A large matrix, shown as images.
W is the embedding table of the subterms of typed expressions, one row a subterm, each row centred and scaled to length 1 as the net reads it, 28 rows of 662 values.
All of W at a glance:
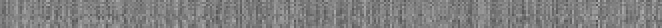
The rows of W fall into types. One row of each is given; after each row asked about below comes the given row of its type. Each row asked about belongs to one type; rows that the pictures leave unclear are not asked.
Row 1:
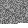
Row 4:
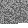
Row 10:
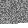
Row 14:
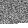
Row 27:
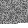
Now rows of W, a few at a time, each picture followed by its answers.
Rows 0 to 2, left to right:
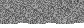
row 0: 1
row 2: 10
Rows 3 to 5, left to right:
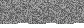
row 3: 27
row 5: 1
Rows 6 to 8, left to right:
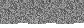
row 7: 10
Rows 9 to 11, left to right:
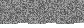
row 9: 27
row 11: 4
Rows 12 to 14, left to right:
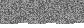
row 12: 4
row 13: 10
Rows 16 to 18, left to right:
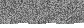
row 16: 10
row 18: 10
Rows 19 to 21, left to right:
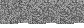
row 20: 4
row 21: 4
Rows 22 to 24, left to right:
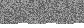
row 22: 4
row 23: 10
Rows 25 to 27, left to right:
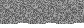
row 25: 1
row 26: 1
